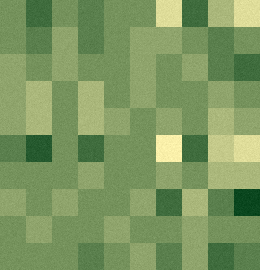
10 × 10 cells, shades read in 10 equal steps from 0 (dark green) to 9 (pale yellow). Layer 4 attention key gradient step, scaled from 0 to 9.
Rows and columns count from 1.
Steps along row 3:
down up down same up down up down down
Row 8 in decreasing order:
6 5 5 5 4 4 4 3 2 0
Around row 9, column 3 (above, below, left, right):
5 4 5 4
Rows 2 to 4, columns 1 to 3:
4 3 5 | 5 4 5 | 5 6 4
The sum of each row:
45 40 41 47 50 44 46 38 43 37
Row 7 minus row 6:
1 3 0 3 0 0 -4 2 -1 -2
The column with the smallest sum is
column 2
